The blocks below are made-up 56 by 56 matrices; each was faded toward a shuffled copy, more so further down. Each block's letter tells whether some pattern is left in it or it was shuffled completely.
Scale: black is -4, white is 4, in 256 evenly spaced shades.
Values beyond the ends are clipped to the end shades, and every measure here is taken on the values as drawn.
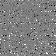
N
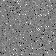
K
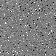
K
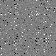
N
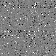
N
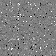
N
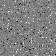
K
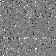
N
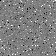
K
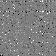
N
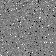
K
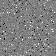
K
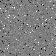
K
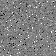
K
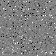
N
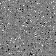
K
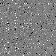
N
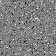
K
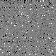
N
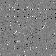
N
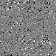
N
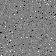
K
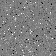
K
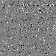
N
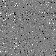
N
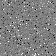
K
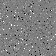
K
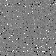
N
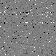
N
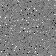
K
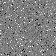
K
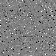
N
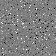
N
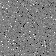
K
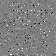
N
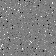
K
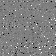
N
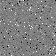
K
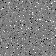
N
